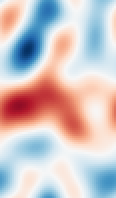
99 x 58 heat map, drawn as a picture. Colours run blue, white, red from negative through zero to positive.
No single row or column stands out from its neighbours. The texture varies smoothly and slowly. The values follow a bell shape. There is no overall slope.
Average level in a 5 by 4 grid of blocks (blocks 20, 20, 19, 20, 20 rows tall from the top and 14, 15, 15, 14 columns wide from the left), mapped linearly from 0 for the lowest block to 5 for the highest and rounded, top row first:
3021 | 0221 | 5543 | 2233 | 1220
